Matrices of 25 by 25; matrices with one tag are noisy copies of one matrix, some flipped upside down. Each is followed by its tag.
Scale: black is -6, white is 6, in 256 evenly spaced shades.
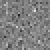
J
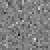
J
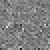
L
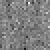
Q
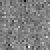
Q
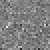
L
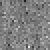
Q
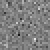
J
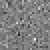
J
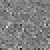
L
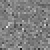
L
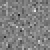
J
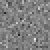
J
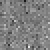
Q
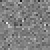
L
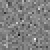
J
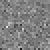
L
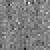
Q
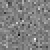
J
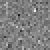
J
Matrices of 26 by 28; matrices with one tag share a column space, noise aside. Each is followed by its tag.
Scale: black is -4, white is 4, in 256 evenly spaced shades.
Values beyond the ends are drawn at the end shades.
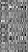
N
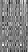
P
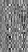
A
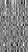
P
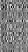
N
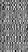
N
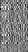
N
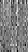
P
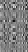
N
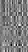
P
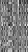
P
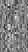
A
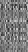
N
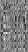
A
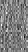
A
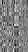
P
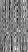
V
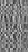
A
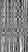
V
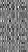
N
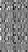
N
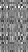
N
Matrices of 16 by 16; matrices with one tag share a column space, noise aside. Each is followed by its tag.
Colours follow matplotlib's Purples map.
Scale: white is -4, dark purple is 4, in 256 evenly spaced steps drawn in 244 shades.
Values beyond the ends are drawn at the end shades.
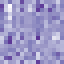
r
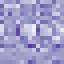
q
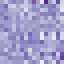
r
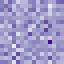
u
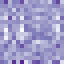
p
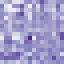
r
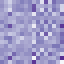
u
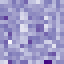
p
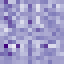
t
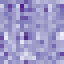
r
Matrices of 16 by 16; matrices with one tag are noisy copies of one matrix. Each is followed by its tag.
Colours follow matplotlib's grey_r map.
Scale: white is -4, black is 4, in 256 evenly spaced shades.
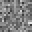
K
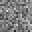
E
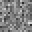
K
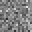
E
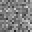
E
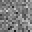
E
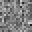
K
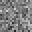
E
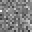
E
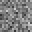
E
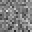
E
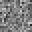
K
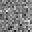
E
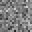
E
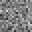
E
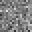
E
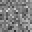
E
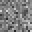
E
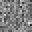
K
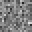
K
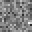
K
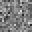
K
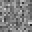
K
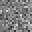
E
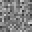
K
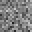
E
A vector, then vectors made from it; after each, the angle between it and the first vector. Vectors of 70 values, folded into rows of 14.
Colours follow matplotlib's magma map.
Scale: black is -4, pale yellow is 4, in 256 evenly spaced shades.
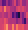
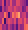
partly opposed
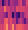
nearly parallel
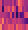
partly aligned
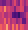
nearly parallel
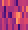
partly opposed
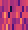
orthogonal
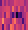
partly aligned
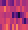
nearly parallel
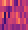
partly opposed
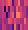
partly opposed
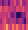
nearly parallel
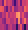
partly opposed
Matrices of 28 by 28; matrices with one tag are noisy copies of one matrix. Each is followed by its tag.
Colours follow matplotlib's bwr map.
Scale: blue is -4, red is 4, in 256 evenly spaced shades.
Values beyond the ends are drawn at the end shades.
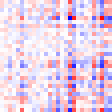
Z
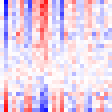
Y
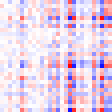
Z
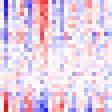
Y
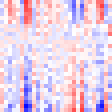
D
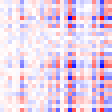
Z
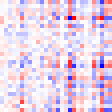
Z
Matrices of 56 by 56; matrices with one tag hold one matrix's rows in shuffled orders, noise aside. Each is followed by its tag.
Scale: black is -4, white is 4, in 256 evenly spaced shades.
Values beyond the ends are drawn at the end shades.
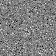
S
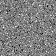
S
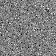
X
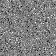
X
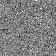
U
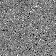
U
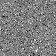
U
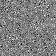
X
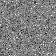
X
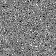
U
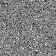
U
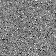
U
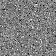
U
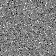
S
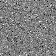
S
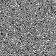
X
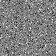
S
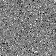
U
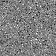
U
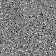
S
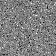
U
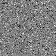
U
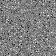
X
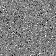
S
